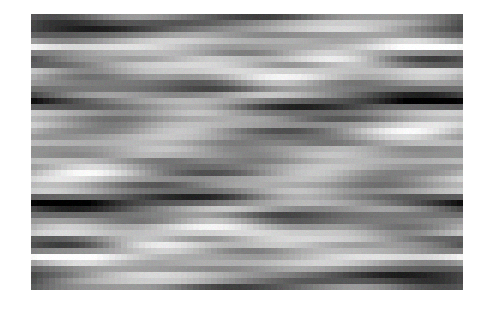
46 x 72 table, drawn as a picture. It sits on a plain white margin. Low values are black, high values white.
Grain: streaks across. Symmetry: a half turn. Average level on the scale: 60%. Slope: none.
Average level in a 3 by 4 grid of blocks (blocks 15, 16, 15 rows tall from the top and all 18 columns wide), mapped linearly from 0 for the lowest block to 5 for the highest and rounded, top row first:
0 3 5 2 | 4 2 2 4 | 2 5 3 0
